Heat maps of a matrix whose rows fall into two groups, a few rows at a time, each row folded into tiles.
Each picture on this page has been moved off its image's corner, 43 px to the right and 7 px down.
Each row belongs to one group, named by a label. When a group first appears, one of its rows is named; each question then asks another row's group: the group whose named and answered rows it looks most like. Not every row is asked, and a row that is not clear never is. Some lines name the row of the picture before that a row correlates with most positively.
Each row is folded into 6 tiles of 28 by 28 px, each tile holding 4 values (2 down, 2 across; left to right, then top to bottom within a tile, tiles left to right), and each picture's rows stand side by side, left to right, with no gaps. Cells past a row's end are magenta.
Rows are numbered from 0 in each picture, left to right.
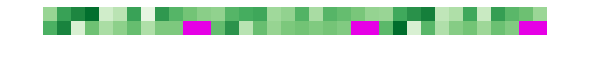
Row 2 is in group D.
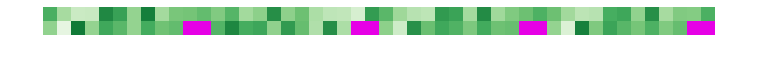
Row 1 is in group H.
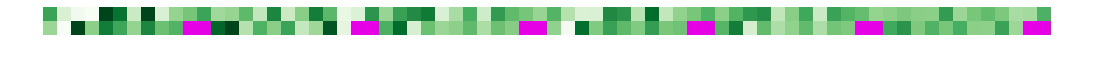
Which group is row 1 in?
H
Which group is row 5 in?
H
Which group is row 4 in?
D
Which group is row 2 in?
D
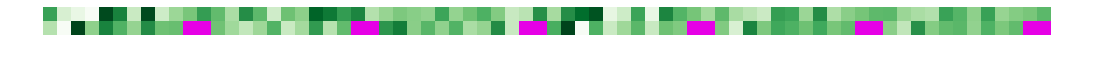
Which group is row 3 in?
D
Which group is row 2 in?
H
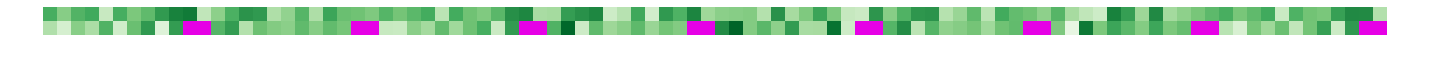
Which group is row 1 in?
D
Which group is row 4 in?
H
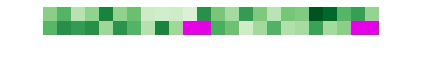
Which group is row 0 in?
H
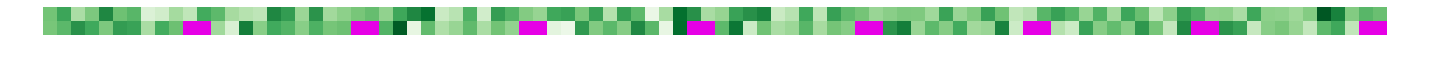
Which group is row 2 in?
D
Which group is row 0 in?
H
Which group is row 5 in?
H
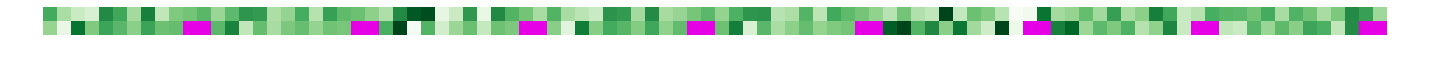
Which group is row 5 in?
H
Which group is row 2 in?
D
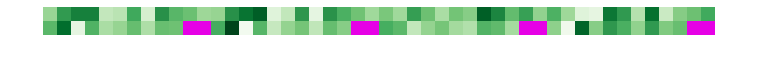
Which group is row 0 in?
D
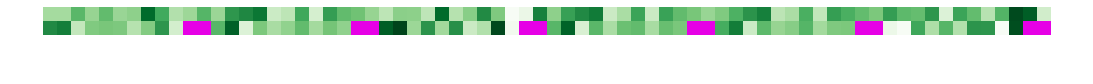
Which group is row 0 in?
H
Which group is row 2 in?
H
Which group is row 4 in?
D
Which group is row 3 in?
D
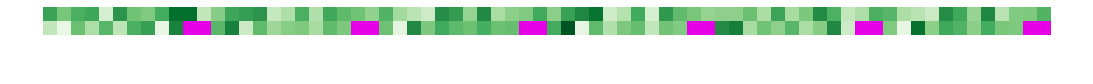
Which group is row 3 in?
D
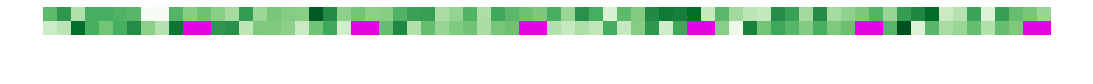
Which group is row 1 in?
H
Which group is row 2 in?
D
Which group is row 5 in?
D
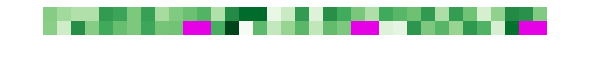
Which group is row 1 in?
D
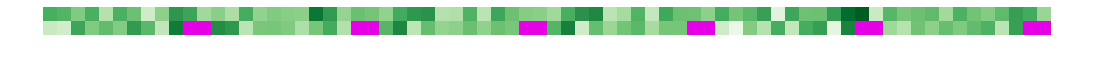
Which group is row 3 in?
D
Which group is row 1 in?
H
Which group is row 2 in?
D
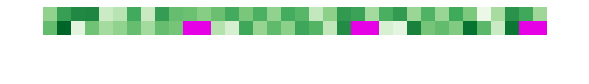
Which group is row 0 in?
D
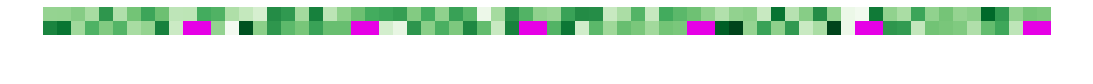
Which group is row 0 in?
H
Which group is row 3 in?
D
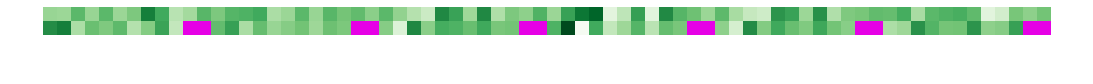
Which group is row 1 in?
D
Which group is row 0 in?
H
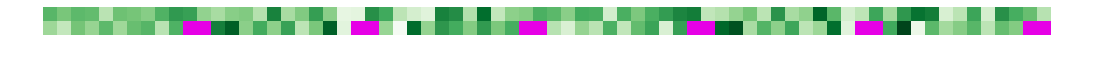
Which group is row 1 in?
H
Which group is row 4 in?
H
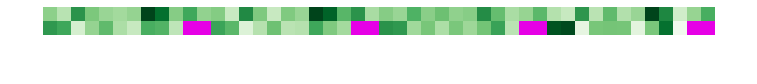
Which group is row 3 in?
H
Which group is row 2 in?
H
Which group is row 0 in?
H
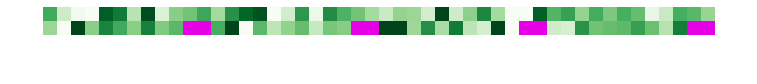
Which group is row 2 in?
H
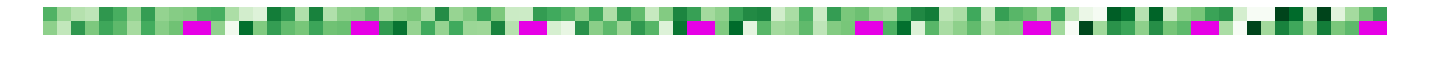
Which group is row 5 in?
D
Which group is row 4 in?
D
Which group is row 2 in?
H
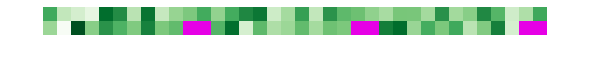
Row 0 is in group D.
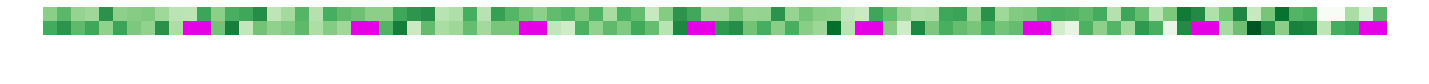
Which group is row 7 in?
H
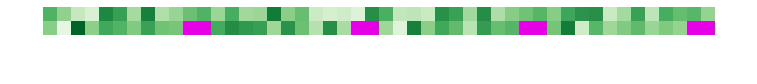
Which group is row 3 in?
D
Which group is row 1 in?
H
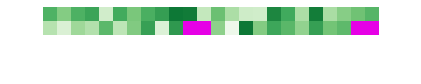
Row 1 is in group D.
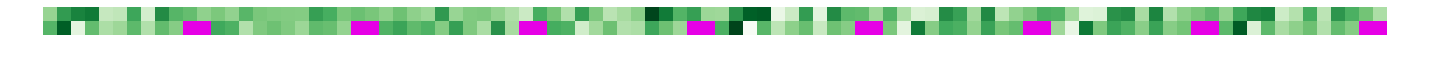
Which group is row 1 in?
H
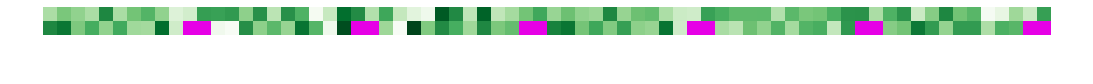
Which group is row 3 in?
H
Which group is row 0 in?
H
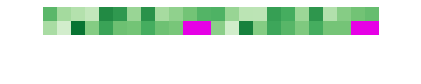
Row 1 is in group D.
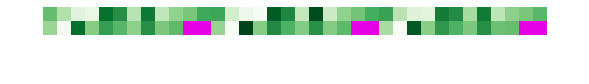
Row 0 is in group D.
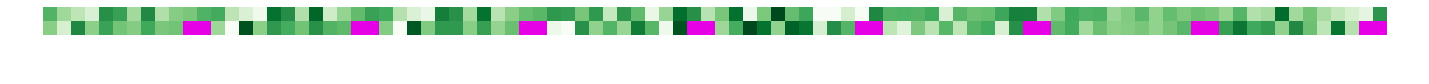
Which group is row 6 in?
D
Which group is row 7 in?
H
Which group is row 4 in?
H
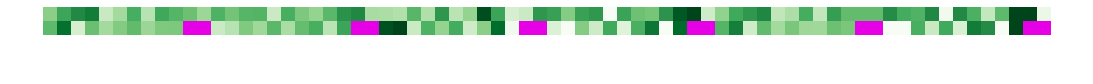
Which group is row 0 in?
D
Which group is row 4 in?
D
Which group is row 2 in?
H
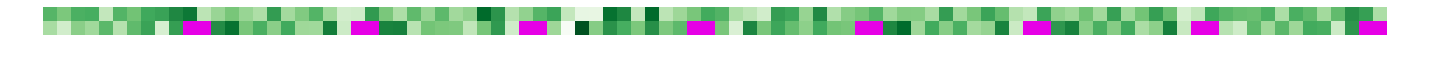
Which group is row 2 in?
H
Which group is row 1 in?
H
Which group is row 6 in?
H
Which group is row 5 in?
H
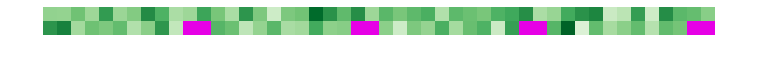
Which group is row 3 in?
D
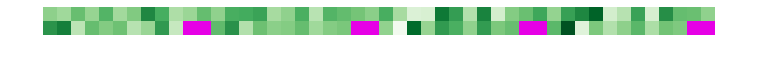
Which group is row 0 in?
H
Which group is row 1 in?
D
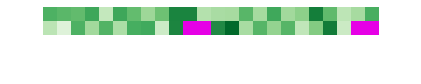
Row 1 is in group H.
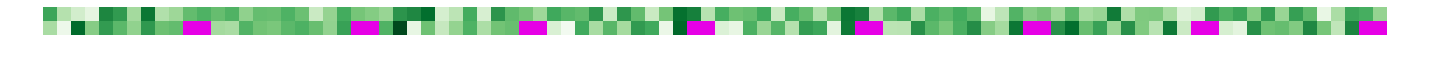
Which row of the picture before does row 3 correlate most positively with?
0
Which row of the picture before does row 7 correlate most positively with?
0
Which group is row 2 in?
D
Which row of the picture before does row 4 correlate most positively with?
0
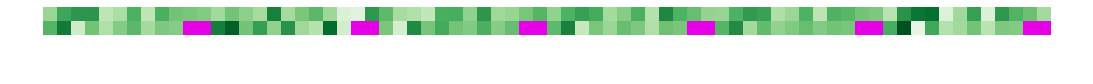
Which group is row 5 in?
D
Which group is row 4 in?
D
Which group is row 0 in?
D
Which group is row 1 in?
H
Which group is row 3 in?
D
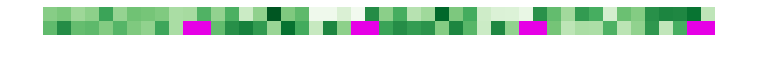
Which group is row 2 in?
H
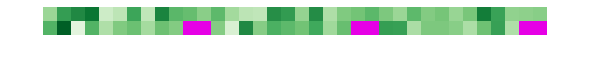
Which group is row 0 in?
D
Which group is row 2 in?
H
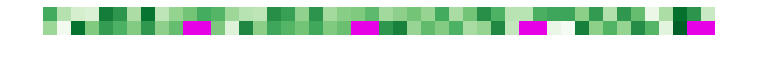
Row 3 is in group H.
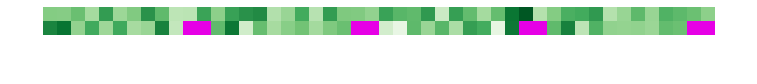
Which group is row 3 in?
D
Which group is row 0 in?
H
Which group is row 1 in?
D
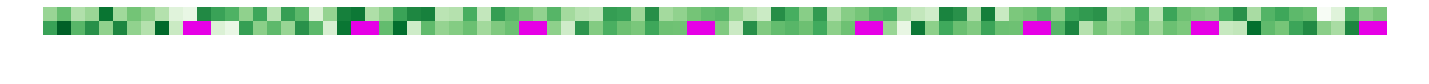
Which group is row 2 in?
D
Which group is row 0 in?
H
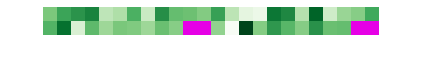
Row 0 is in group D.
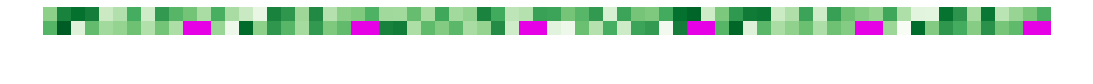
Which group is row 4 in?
D
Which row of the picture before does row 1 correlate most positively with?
1
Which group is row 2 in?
H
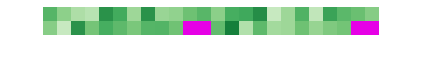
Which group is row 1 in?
D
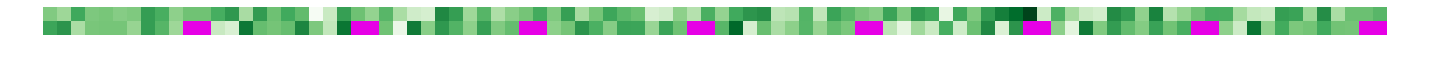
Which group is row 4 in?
D
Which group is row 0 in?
H
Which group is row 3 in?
H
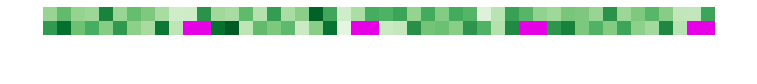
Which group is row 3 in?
H
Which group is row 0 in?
H
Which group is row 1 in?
H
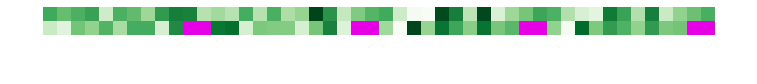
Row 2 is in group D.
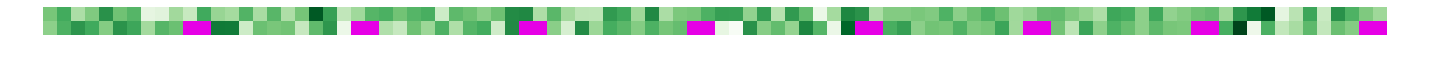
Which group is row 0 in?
H
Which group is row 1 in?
H
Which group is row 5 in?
H
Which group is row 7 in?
D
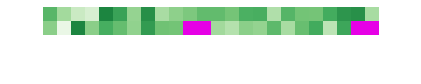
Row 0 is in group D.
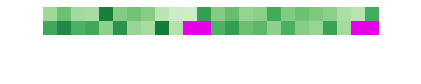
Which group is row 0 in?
H
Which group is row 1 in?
H
